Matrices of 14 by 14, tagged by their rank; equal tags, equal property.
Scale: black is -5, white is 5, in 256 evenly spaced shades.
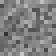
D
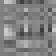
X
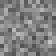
D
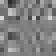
X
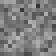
D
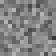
D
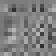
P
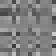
X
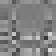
X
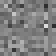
P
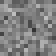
D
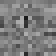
P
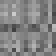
X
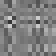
X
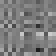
X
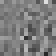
P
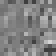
P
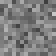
D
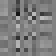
X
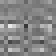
X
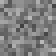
D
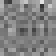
P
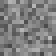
D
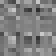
X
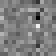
P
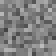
D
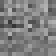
P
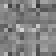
P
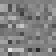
P
